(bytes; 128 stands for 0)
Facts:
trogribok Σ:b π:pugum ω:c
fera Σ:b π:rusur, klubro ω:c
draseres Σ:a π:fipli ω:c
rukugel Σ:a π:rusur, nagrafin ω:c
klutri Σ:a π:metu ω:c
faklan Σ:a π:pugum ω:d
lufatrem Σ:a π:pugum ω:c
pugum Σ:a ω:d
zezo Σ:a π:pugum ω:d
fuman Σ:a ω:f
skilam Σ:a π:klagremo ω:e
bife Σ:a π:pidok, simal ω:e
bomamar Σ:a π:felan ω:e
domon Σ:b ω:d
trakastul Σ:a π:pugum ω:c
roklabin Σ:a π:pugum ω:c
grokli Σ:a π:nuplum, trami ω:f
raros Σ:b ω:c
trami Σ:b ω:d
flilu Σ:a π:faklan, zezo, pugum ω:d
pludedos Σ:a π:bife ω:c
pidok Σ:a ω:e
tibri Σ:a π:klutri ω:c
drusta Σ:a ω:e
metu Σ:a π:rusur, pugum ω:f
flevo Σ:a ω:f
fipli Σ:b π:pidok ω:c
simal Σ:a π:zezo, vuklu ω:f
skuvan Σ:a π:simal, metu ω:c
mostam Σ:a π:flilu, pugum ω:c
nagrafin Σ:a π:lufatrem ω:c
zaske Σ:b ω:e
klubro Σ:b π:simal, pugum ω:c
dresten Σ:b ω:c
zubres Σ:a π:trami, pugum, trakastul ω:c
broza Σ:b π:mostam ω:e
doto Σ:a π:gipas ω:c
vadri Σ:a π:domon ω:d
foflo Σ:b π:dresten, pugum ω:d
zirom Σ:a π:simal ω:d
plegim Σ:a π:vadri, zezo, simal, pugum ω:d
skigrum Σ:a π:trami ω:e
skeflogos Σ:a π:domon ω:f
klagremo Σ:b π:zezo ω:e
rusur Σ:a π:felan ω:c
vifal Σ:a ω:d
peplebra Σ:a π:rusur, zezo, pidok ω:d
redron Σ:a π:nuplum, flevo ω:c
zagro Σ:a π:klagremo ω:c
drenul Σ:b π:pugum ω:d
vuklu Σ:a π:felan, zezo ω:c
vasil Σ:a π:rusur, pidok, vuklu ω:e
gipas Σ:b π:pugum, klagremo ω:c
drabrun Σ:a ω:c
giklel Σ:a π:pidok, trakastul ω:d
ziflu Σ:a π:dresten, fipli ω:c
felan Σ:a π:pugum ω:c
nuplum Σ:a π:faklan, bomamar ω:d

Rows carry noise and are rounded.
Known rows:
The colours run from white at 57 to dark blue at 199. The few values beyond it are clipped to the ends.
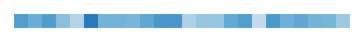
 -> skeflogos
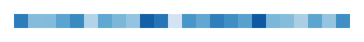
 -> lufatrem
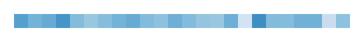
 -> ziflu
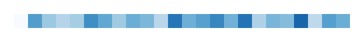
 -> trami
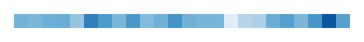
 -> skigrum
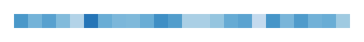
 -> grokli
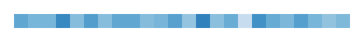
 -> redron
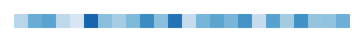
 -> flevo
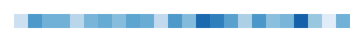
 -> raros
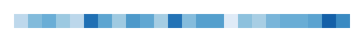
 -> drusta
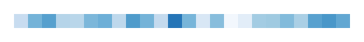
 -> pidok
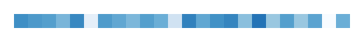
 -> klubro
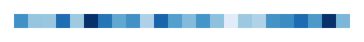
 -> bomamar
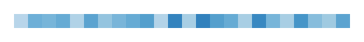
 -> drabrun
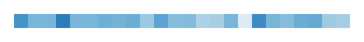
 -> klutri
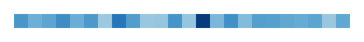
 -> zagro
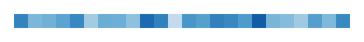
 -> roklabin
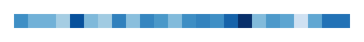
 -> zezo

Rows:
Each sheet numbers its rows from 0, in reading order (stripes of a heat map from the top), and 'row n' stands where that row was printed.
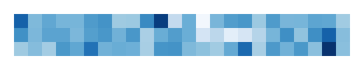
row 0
metu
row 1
vasil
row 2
nuplum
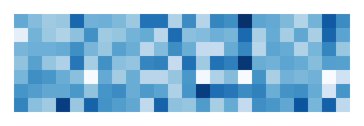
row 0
faklan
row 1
vifal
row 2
peplebra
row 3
drenul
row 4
fipli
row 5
gipas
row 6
rusur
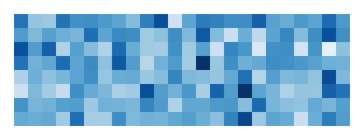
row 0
felan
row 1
skilam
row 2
simal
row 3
vuklu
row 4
vadri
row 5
pugum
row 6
zubres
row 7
plegim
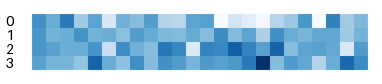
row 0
bife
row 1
doto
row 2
trogribok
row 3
flilu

